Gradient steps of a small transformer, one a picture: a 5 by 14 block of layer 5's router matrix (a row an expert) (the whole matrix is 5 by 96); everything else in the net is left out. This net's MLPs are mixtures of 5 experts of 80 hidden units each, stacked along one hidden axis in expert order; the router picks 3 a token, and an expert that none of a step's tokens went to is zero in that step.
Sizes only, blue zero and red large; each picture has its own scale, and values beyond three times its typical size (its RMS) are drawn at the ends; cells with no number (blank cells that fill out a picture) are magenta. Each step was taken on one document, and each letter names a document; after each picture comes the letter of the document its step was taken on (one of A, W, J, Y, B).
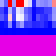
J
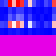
J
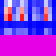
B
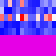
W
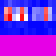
B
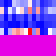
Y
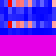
J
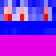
B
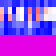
Y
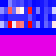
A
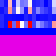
A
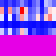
W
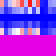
Y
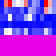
B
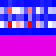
A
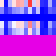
Y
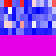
J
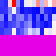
Y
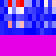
J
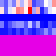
Y
